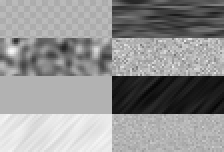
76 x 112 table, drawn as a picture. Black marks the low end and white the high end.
The table splits into 4 rows of 2 panels. Panel 1,1: high, checkered, faint in contrast. Panel 1,2: low, streaked across. Panel 2,1: middling, blotchy, strong in contrast. Panel 2,2: high, fine-grained. Panel 3,1: high, flat. Panel 3,2: very low, slanting up to the right, faint in contrast. Panel 4,1: very high, slanting up to the right, faint in contrast. Panel 4,2: high, fine-grained, faint in contrast.
